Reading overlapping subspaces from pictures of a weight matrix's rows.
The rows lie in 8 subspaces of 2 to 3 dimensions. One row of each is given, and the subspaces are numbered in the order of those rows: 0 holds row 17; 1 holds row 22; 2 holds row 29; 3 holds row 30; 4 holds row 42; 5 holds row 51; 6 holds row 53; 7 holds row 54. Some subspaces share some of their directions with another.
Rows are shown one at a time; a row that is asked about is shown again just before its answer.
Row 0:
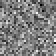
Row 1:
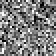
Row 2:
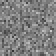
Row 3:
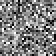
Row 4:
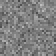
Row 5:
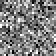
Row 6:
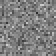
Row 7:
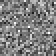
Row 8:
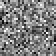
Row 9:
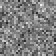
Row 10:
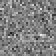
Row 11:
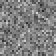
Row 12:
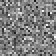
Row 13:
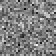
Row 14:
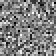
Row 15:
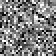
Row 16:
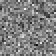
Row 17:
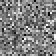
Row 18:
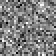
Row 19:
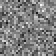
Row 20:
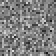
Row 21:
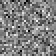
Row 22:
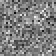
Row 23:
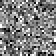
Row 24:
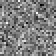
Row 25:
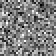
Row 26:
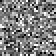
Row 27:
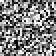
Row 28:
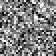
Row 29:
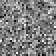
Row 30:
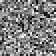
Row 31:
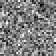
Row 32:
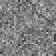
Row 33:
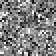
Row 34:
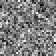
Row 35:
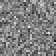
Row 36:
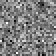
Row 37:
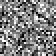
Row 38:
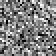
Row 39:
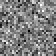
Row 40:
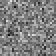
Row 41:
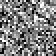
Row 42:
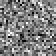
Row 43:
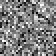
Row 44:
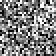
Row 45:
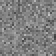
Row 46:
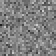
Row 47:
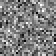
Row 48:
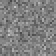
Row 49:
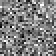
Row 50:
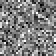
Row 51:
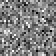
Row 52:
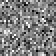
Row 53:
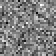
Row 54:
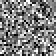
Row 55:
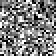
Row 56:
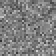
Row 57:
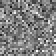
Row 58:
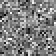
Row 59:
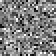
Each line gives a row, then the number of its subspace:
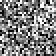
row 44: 4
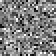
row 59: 3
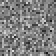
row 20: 5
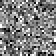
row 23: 3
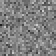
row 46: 6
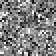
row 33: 2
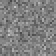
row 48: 4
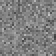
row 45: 0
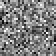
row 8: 7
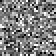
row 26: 3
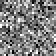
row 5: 6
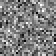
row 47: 4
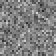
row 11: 5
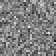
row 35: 1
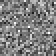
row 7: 1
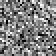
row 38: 4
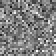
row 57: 2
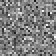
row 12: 0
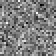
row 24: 6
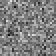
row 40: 4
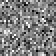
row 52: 5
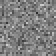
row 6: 6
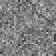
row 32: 0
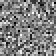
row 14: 1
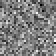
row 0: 2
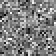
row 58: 2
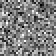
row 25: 0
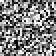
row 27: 1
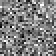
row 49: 5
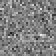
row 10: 4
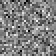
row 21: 7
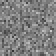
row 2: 5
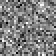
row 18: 2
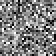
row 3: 0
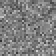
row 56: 2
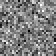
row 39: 6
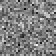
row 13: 3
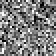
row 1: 4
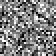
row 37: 6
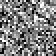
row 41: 4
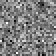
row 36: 2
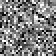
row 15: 1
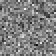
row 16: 3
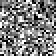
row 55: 5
